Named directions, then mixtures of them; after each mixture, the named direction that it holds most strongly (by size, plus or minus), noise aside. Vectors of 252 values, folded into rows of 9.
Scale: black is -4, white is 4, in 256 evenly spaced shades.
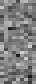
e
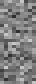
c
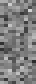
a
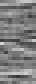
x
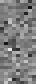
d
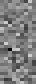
d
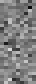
d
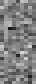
e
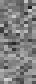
c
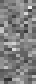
d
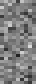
e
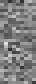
c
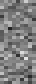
e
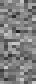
c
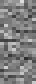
c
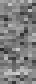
a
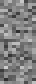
c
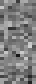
e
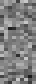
e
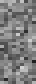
a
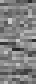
x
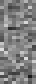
e
